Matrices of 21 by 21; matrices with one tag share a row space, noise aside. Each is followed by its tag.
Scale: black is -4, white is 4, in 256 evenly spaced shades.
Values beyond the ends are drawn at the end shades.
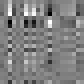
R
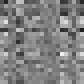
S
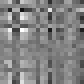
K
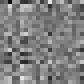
K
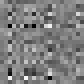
R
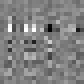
R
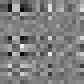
K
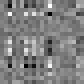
R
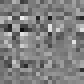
K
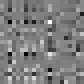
R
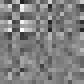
K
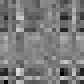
S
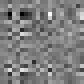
K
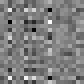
R
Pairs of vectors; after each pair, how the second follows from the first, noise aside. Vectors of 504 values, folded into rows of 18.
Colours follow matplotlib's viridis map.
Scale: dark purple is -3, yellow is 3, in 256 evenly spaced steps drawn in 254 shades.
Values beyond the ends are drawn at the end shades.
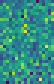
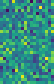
wrapped around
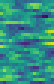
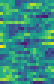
copied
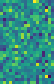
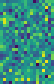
negated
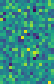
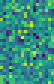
copied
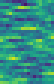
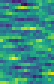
copied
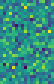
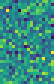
wrapped around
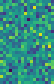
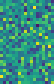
copied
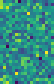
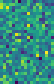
copied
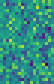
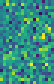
negated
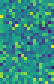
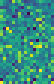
wrapped around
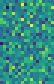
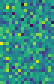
negated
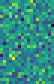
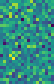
copied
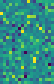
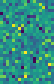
negated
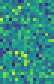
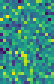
copied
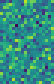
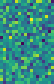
wrapped around
